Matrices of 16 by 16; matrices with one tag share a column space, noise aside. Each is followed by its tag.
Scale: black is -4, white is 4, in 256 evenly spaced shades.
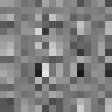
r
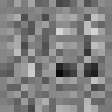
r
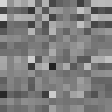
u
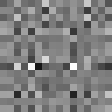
u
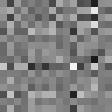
u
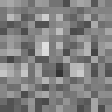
r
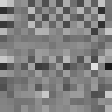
u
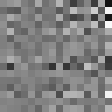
u
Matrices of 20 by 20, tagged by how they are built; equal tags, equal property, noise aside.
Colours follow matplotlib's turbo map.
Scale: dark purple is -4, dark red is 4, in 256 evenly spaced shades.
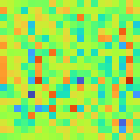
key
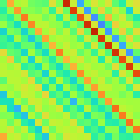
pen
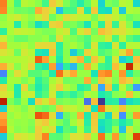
key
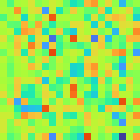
key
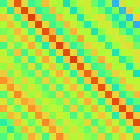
pen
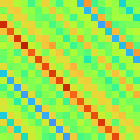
pen
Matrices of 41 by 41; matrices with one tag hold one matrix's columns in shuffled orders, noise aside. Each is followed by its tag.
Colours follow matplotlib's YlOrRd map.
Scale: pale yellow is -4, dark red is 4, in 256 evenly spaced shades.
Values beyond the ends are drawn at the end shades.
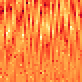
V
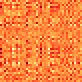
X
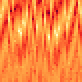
V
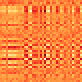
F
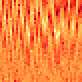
V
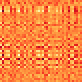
F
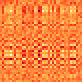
F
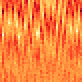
V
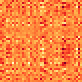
X
